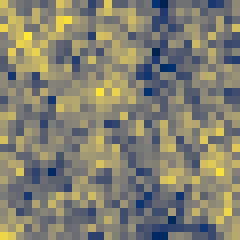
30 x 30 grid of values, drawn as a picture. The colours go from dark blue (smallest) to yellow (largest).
Mirror symmetry: none. Slope: none. Histogram: bell-shaped.
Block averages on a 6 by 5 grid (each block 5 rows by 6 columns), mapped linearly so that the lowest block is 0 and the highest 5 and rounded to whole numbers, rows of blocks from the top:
54412 / 53403 / 34522 / 33334 / 23235 / 42204
